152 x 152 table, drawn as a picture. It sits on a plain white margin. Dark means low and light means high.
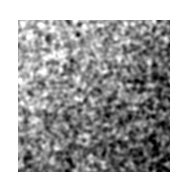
There is an overall slope up to the top left. There are no regular stripes. The texture is blotchy. The bottom right is the ninth with the lowest average. The histogram is bell-shaped.
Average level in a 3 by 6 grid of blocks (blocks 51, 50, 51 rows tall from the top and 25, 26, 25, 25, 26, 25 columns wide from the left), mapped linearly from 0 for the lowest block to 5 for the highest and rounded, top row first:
5 5 4 4 3 2
5 3 3 2 2 1
3 2 2 1 1 0
